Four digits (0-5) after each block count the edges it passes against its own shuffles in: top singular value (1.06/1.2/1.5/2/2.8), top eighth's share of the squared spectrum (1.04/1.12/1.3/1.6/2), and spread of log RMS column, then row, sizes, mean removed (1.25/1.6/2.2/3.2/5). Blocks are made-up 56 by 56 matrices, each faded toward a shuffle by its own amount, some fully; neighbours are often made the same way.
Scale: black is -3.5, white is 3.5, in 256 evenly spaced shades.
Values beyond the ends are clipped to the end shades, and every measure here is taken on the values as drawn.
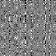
4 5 3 2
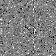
3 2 1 0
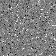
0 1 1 0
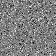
2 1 0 0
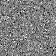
0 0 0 0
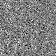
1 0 0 0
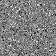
2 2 0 0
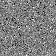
0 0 0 0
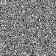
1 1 0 2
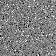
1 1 0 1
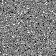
0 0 0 0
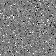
1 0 0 0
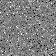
0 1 0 0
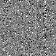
2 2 2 0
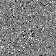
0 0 1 0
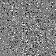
0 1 2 0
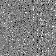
1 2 2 0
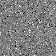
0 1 0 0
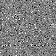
2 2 0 1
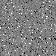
2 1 1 0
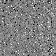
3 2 1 0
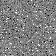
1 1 0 0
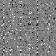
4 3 2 0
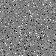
0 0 0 0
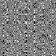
4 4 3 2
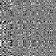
4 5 3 3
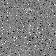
1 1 0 0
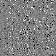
3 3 2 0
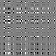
5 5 4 4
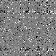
3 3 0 2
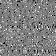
3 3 0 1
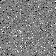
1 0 0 0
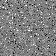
0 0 0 0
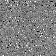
1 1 0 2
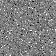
0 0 0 0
